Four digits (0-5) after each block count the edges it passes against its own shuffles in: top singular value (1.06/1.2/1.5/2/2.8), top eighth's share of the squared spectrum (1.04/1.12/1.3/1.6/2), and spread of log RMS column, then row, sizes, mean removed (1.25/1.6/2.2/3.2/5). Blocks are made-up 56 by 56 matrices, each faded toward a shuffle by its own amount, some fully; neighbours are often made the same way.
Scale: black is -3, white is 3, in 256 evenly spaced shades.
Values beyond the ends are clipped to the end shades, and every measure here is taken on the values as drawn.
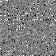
3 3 0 2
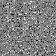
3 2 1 1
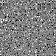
3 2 0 1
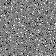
1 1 0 0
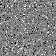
2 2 0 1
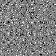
3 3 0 1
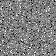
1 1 0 0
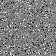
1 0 0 0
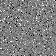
0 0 0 0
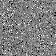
0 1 1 0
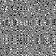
4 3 2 2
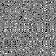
4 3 2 2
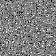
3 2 0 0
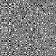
4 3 2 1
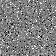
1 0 0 0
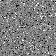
1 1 0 0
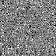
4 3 2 1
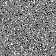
0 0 0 0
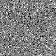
3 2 0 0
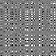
5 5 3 4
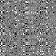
4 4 3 2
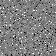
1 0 0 0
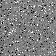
0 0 0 0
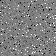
0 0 0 0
